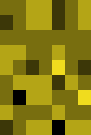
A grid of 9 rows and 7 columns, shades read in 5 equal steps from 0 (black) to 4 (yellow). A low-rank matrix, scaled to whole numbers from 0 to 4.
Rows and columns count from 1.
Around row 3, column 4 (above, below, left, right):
3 2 2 2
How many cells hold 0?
2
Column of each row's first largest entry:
3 3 1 1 5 2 7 1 3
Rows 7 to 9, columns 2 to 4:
0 3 3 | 2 2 2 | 2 3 3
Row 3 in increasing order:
2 2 2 2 2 2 2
